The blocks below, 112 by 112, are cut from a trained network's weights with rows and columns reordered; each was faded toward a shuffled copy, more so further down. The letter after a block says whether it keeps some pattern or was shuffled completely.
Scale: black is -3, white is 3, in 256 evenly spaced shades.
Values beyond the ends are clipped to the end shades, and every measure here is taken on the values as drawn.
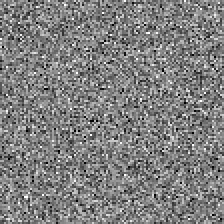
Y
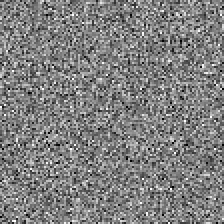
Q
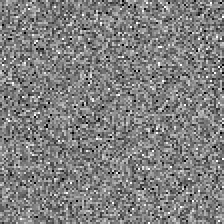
Y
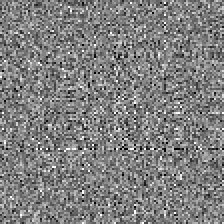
Q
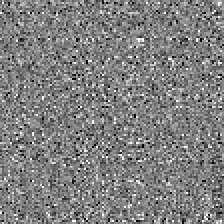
Q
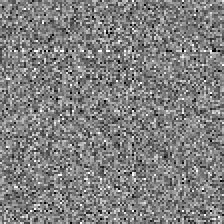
Q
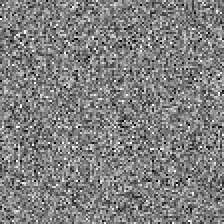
Q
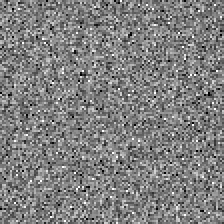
Y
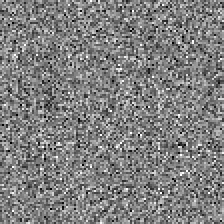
Q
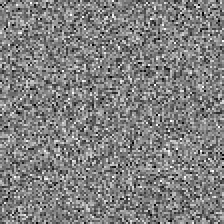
Y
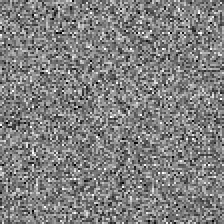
Q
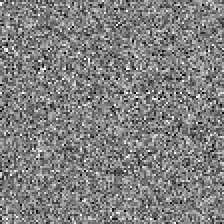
Q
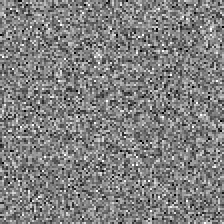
Y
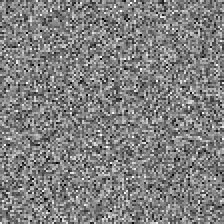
Y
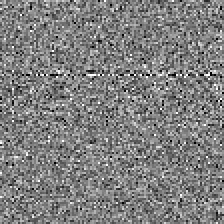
Q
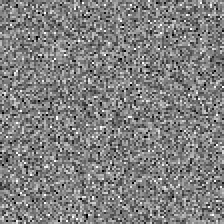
Y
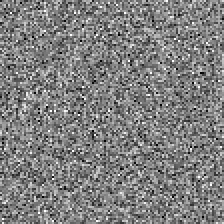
Y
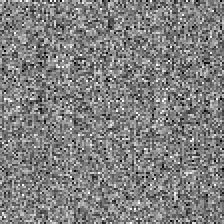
Q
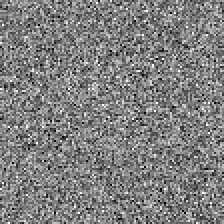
Y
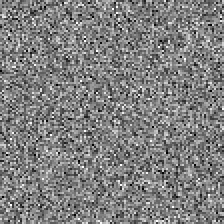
Y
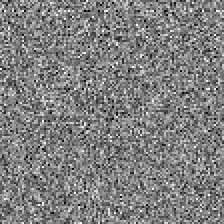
Q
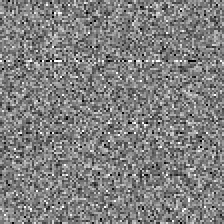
Q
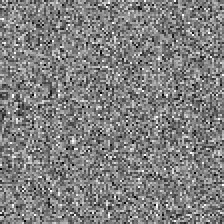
Q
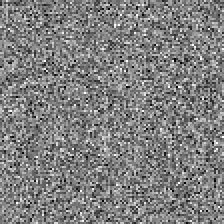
Q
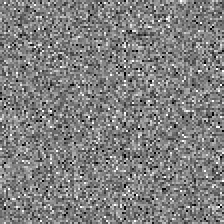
Q
